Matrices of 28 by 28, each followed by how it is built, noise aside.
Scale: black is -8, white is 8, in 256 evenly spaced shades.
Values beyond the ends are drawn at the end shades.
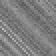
Toeplitz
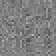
low rank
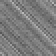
Toeplitz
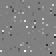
sparse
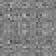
low rank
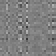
low rank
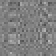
low rank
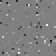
sparse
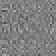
low rank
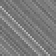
Toeplitz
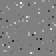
sparse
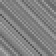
Toeplitz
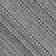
Toeplitz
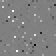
sparse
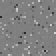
sparse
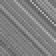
Toeplitz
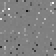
sparse
